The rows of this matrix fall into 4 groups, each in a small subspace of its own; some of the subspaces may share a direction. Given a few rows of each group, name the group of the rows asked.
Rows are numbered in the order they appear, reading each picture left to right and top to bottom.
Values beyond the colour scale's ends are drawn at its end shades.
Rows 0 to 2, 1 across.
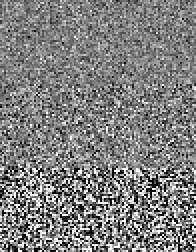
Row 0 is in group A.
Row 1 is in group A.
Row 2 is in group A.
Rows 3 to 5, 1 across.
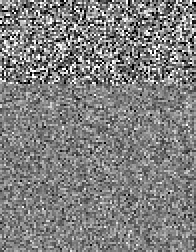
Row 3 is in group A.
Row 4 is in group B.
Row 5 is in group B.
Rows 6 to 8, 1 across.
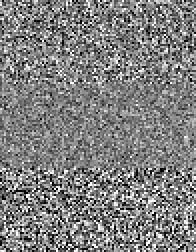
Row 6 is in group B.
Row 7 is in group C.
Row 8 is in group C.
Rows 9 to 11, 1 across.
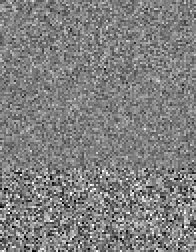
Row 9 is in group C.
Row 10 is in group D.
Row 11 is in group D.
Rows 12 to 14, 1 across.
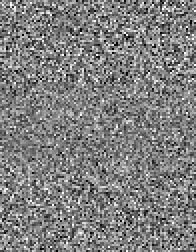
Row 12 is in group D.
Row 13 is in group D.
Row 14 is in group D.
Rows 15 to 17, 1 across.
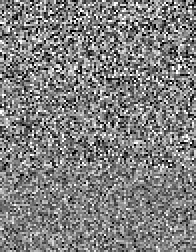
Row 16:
C
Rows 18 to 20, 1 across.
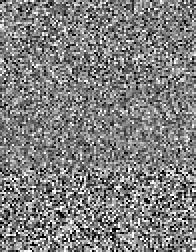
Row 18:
C
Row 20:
A
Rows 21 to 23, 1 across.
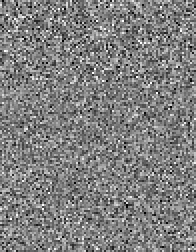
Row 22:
B
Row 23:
D
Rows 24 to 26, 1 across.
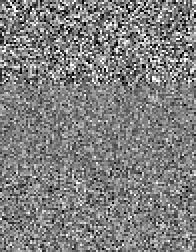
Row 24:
C
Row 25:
A
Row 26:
B
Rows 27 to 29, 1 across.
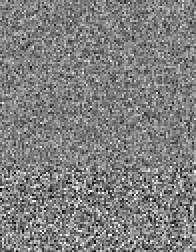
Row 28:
B
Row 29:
B
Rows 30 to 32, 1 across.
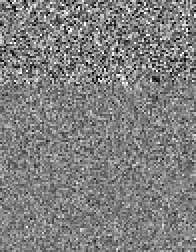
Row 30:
C
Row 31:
A
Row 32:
A
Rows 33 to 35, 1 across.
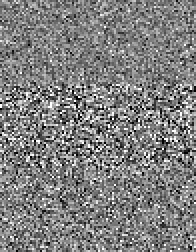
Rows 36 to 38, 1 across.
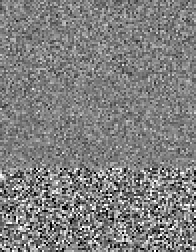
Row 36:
A
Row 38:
A
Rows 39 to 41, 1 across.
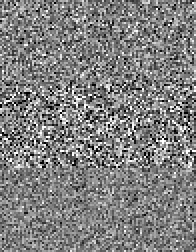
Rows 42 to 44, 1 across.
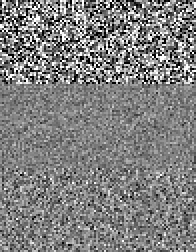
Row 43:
B
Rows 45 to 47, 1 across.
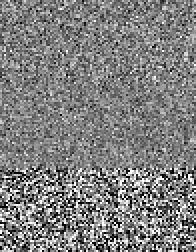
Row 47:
D
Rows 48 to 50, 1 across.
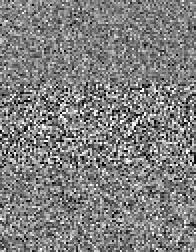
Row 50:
D
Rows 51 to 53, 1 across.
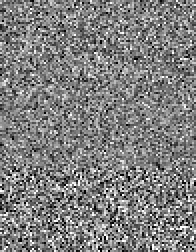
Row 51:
C
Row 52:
C
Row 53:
C
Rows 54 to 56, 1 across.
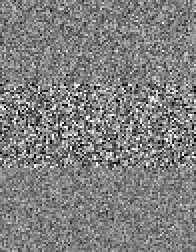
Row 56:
A
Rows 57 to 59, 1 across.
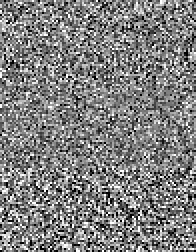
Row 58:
B
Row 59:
D
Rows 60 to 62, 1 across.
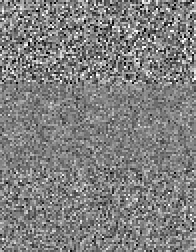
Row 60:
B
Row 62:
B
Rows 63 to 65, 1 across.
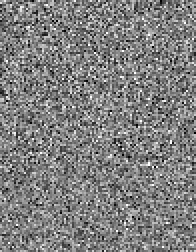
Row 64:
A
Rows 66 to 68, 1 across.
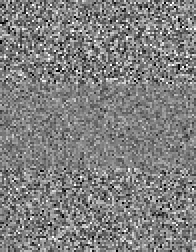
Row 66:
D
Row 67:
D
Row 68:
A
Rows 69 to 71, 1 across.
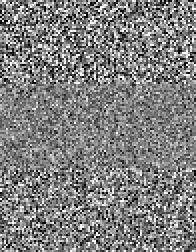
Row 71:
B
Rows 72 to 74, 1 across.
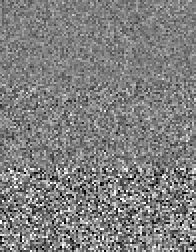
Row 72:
D
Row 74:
D
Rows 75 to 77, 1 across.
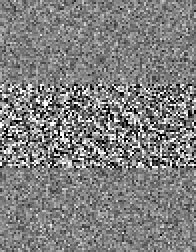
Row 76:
D
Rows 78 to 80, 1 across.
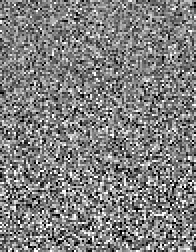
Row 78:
A
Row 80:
A
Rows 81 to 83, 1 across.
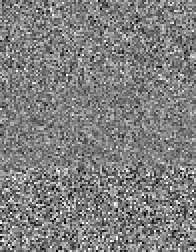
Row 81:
D
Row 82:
D
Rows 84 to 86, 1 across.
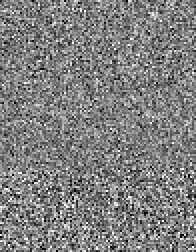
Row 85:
B
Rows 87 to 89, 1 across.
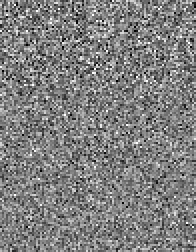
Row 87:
B
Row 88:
C
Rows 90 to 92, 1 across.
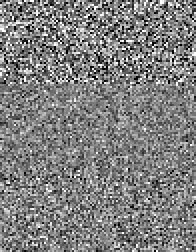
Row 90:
C
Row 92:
A
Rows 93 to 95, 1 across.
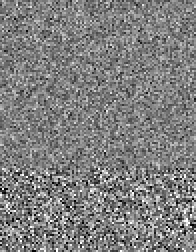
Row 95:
D
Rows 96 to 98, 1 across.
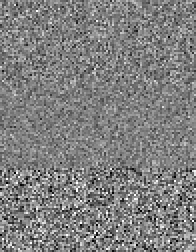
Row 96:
B
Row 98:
B
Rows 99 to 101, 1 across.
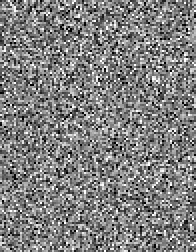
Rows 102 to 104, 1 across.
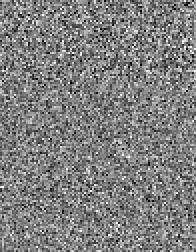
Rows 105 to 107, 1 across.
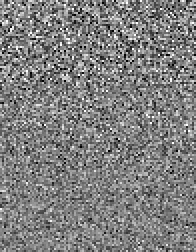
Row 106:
B
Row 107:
D
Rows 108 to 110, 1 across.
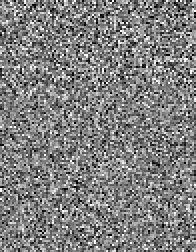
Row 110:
A
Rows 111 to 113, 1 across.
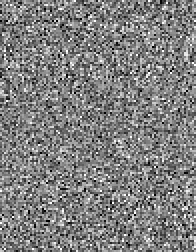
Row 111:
C
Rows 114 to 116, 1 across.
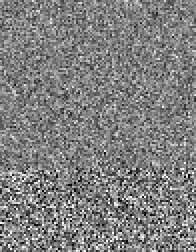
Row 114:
A
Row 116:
D
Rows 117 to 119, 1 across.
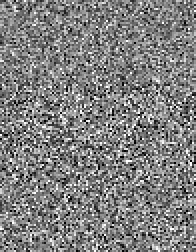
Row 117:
C
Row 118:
B
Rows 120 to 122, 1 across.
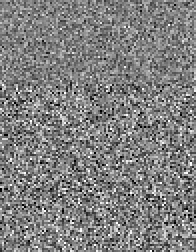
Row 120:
B
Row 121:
B
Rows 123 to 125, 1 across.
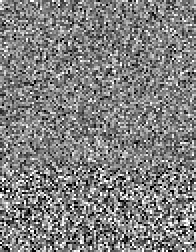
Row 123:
A
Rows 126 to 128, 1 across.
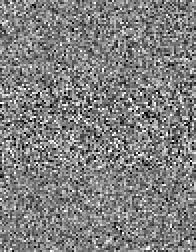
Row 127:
B
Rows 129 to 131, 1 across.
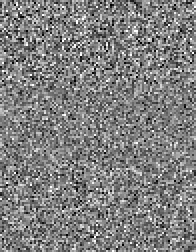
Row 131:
B
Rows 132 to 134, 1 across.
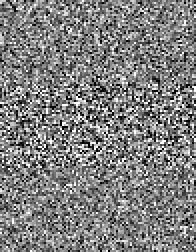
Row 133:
A
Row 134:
D
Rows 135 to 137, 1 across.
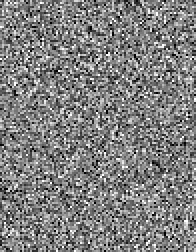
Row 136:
C
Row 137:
C
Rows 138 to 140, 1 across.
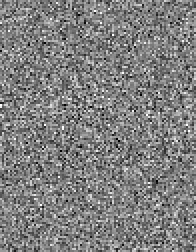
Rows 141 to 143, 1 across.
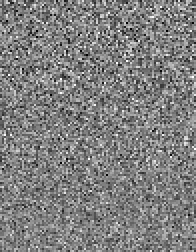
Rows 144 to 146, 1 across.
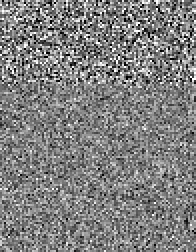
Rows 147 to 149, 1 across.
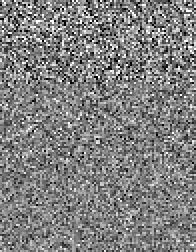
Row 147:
B
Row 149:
D
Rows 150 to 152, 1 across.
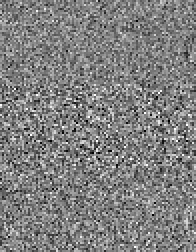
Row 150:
C
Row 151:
A
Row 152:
C
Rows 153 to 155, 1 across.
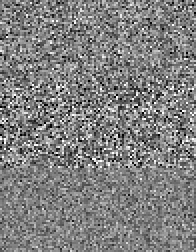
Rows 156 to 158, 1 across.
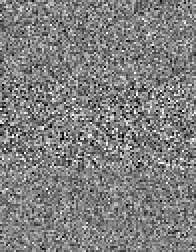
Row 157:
D
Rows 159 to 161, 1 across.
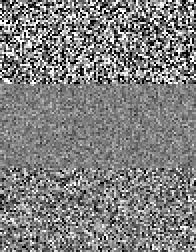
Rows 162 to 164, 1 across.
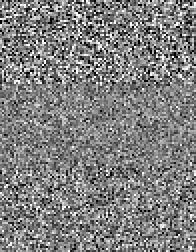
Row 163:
B
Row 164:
B
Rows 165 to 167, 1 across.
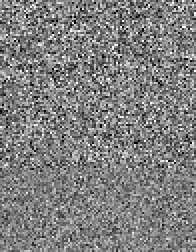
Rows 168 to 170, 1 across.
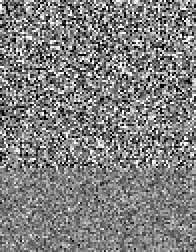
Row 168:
A
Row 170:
D
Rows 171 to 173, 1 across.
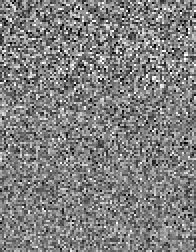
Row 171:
D
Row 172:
C
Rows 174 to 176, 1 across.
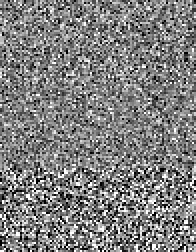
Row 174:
D
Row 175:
A
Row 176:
C
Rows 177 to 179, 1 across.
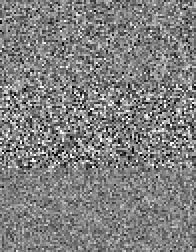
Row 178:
A
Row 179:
B
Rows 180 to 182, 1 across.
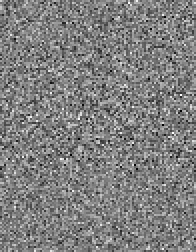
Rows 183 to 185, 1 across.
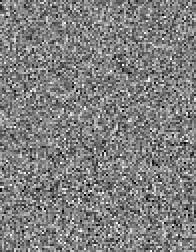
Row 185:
B
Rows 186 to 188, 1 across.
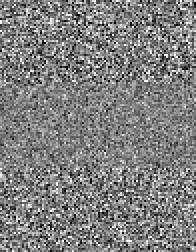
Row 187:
C
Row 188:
A
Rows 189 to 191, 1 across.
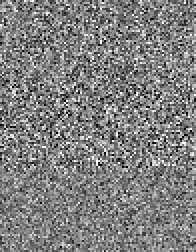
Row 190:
D
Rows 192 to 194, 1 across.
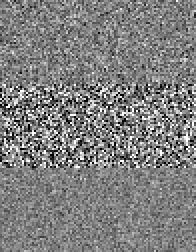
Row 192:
D
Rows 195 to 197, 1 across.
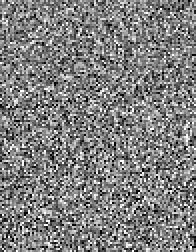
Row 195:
D
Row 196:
C
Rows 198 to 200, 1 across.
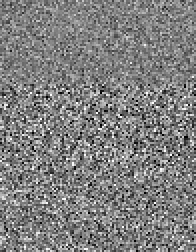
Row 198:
D
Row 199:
C
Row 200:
C
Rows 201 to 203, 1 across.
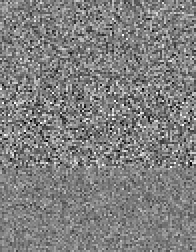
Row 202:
B
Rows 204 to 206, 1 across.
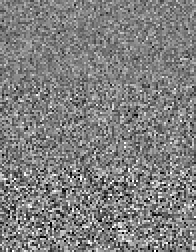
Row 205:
B
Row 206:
A
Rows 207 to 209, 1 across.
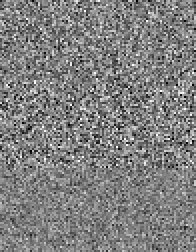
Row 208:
D
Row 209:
D
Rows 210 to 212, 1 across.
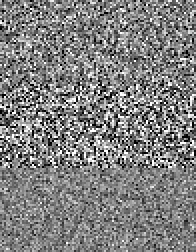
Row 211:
C
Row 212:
C
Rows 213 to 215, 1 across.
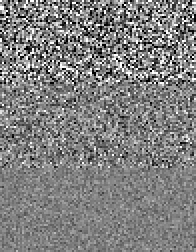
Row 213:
A
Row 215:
B
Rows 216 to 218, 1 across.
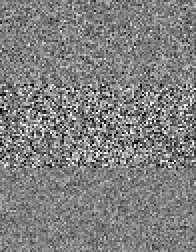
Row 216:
B
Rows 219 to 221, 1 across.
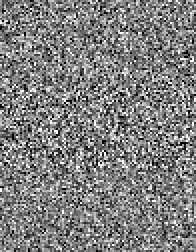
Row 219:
C
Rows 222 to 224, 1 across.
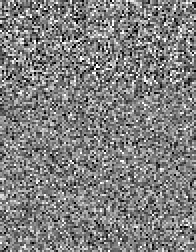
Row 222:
B
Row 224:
C
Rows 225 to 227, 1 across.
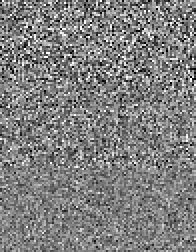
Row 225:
B
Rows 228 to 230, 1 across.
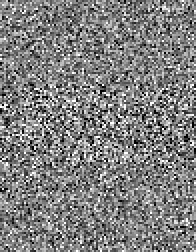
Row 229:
C
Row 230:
D
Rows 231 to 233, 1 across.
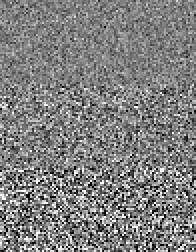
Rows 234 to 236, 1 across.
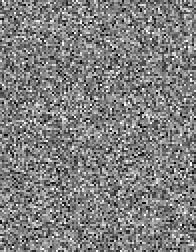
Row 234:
B
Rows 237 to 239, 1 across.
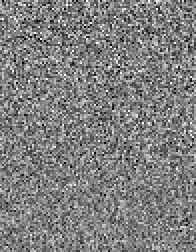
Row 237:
B
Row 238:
B
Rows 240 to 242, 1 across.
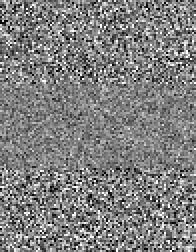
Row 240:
D
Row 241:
D
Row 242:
A
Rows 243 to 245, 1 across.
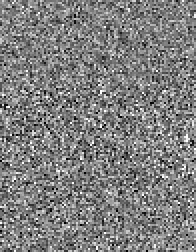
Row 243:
D
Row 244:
C
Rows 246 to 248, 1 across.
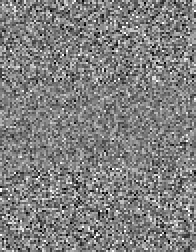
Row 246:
D
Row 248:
A
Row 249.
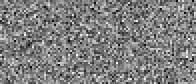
